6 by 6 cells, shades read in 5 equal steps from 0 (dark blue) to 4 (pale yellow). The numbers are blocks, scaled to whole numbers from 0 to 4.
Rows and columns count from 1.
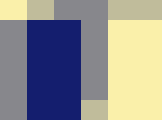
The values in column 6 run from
3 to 4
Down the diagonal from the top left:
4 0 0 2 4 4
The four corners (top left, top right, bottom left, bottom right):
4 3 2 4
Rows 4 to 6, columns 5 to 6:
4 4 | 4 4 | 4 4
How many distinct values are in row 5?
3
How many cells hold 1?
0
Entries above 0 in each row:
6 4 4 4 4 4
